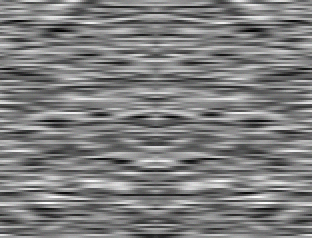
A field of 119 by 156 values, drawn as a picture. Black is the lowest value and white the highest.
Histogram: bell-shaped. Mirror symmetry: left to right. Slope: none. Grain: streaks across.
